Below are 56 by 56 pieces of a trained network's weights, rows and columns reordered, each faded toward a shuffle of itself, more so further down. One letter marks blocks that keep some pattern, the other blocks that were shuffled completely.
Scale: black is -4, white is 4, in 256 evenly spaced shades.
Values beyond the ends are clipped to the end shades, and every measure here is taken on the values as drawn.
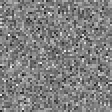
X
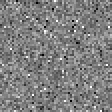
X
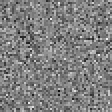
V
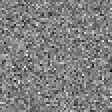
X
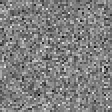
V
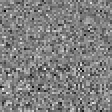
V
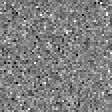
X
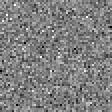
X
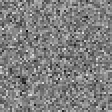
X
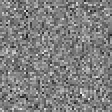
V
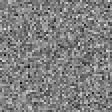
X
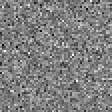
X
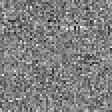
V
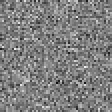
V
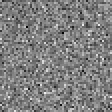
X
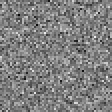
X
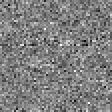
V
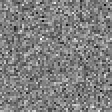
X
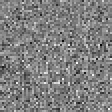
V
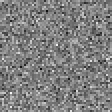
X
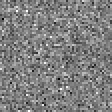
X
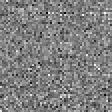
V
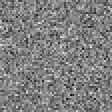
X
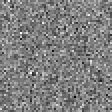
X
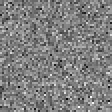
X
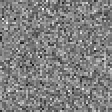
X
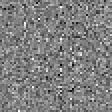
V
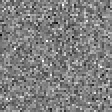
X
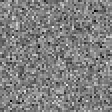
V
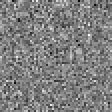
V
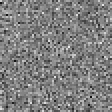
X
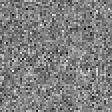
V
